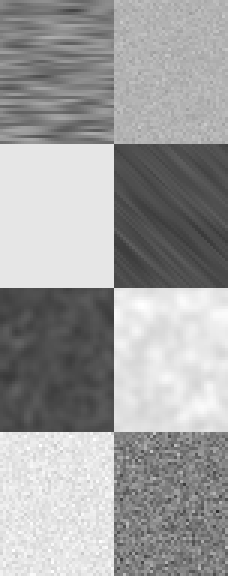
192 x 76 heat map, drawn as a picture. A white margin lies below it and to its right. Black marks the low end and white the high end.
The table splits into 4 rows of 2 panels. Panel 1,1: middling, streaked across. Panel 1,2: high, fine-grained, faint in contrast. Panel 2,1: very high, flat. Panel 2,2: low, slanting down to the right, faint in contrast. Panel 3,1: low, blotchy, faint in contrast. Panel 3,2: very high, blotchy, faint in contrast. Panel 4,1: very high, fine-grained, faint in contrast. Panel 4,2: middling, fine-grained.
